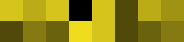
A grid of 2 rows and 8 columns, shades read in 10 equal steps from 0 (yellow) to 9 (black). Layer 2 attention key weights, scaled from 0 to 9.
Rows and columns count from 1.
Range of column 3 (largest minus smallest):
4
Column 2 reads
2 4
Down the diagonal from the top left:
1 4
